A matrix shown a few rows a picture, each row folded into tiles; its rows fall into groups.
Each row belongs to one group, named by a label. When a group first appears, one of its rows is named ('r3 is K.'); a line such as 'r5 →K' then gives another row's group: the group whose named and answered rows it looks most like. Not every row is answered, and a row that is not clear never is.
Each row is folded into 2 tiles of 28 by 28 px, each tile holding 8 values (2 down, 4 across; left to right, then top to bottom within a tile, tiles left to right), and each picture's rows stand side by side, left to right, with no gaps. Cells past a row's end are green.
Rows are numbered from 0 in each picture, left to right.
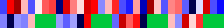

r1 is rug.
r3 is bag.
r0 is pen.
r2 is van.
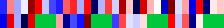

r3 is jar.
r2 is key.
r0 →rug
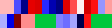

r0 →bag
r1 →rug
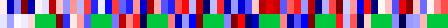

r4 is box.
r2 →van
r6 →jar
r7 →pen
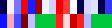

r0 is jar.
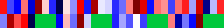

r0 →van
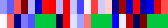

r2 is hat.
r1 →key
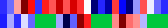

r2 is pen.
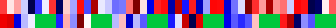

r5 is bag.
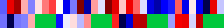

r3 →hat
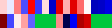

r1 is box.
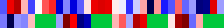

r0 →pen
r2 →hat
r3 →hat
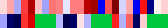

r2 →jar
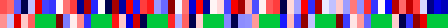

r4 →pen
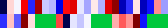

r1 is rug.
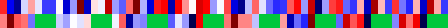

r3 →rug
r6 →van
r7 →van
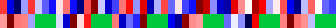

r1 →bag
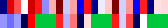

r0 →rug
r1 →jar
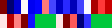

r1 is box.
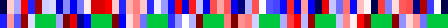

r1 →box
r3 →hat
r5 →hat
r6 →hat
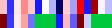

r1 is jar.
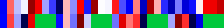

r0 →rug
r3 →box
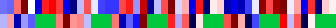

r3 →jar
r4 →box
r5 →jar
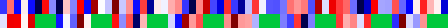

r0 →hat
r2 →jar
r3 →bag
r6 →bag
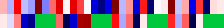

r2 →jar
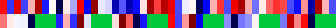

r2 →box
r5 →van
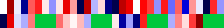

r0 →key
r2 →rug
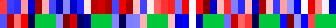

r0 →van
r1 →box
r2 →pen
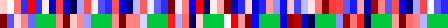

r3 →jar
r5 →box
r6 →van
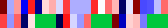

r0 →jar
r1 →key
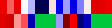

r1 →box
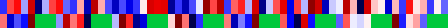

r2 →box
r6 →key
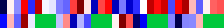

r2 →box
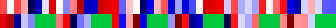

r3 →box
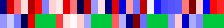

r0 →rug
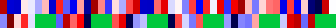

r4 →pen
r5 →hat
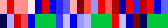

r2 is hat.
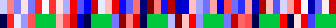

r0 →key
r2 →van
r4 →van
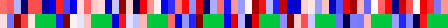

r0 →bag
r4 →rug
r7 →rug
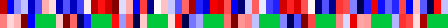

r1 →box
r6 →bag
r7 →hat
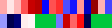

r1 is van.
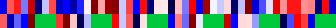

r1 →box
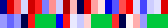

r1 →key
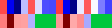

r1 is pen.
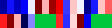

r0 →box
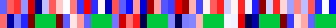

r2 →van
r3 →pen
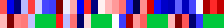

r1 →jar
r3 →box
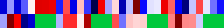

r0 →box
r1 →hat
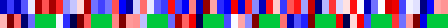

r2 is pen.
